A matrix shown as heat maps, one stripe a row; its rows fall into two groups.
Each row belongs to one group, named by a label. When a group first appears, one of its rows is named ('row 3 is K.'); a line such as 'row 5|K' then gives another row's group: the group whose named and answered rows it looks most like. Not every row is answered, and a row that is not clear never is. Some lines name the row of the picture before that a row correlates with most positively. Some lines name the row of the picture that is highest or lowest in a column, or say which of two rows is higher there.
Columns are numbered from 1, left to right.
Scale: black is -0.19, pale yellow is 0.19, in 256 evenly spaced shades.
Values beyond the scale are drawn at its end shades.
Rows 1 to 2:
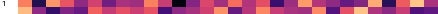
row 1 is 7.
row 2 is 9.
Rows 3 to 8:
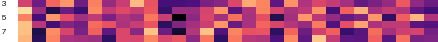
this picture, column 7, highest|6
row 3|7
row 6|9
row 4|9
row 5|7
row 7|7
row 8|7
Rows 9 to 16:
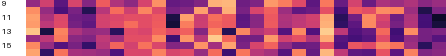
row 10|9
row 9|9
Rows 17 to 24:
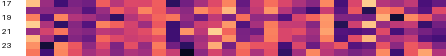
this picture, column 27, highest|18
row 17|9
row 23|7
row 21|9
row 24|7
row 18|9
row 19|7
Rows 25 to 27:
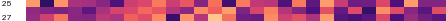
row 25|7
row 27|9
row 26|9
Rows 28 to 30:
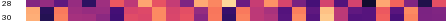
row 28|9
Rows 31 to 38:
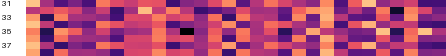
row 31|9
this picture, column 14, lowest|32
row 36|7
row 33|7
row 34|9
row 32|7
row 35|7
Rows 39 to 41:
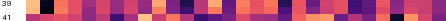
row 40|7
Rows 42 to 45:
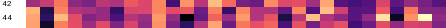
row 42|9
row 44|7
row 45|7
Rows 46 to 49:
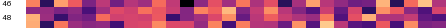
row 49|7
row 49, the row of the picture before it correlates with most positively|43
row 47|9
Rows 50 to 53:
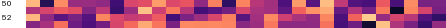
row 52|9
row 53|9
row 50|7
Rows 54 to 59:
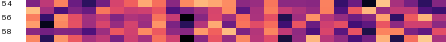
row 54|9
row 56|7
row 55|9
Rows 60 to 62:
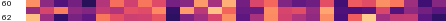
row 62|9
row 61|9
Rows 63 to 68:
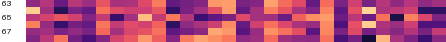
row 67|9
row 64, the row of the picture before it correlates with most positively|62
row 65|7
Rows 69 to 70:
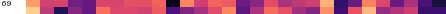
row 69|9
